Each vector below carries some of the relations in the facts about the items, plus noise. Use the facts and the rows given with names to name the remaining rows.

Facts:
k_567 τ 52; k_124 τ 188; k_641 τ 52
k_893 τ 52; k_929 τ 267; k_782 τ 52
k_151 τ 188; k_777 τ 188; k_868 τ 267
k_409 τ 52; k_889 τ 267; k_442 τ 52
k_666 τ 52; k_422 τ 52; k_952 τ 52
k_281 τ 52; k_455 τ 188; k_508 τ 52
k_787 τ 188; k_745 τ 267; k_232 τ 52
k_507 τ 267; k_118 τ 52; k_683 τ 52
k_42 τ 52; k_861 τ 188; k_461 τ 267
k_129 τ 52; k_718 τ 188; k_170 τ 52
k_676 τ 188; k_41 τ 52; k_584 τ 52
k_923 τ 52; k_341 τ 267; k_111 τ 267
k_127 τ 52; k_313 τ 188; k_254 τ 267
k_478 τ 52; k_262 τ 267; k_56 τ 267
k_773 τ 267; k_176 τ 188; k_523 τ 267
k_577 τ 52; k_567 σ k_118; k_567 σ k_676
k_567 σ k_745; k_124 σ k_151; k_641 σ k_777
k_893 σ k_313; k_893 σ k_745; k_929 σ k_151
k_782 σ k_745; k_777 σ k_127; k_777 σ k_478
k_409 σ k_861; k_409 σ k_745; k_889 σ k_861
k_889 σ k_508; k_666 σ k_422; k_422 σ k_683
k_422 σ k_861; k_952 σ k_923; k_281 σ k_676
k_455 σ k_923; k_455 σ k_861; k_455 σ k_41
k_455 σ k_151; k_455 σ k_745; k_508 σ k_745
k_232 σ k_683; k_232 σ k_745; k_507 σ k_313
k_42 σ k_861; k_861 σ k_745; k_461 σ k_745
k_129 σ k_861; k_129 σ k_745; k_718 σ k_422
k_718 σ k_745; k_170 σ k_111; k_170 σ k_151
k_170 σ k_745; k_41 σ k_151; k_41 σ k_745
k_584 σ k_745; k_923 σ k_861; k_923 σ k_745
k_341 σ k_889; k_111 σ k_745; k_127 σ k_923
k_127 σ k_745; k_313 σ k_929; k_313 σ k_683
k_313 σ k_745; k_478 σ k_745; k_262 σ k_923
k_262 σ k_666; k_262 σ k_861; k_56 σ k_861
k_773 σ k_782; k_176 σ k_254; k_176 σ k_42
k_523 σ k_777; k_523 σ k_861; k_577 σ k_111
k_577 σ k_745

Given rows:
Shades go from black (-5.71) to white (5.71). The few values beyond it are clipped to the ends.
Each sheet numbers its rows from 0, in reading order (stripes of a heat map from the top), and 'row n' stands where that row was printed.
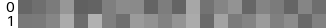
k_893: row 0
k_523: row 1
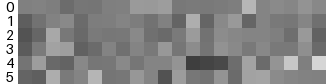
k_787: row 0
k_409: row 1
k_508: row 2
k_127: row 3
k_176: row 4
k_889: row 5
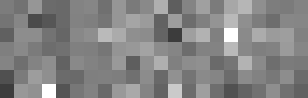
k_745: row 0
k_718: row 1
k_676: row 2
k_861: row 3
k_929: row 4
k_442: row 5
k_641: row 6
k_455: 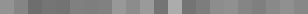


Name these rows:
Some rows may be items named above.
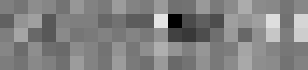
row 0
k_868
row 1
k_254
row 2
k_176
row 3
k_111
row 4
k_868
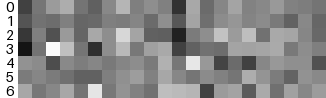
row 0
k_567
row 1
k_232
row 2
k_281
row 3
k_118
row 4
k_124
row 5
k_313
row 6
k_56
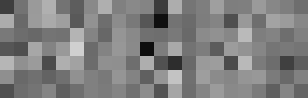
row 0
k_567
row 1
k_952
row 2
k_262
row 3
k_341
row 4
k_773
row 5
k_461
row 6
k_232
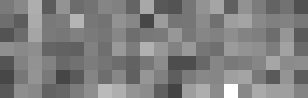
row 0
k_782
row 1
k_889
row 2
k_508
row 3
k_151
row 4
k_42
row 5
k_683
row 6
k_676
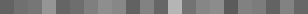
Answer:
k_893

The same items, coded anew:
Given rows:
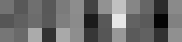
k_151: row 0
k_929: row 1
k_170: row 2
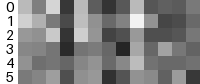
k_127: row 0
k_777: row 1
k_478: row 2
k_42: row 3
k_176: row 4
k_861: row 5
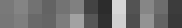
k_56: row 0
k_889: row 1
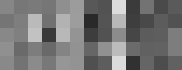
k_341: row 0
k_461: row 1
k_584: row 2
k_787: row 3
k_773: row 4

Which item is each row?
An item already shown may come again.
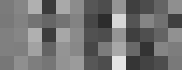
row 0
k_232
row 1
k_56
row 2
k_232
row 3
k_718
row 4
k_507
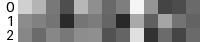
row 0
k_777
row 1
k_42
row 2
k_868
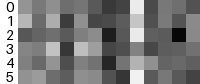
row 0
k_262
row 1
k_952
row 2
k_929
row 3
k_508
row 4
k_455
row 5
k_523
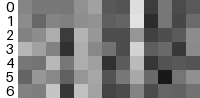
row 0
k_341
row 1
k_254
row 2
k_893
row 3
k_641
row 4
k_745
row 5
k_313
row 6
k_508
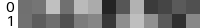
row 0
k_111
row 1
k_124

